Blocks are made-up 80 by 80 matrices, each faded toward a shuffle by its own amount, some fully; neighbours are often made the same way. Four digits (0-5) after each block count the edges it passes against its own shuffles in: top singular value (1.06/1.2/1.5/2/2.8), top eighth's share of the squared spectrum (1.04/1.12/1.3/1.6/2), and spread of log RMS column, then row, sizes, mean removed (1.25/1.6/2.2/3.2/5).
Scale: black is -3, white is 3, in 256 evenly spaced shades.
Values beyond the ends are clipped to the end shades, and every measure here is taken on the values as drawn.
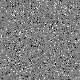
3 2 0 0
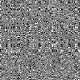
4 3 2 2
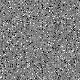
3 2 0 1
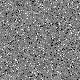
0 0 0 0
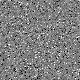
1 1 0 0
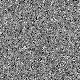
0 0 0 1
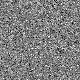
0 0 0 0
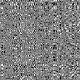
4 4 3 2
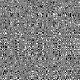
4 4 3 3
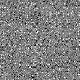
4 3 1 1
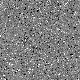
0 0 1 0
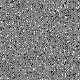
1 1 1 0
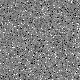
0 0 0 0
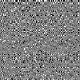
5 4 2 3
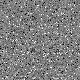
2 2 0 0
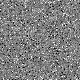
2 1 0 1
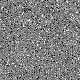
2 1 0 0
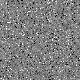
3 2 0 1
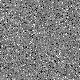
2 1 0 0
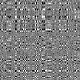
5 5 3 4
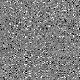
4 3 2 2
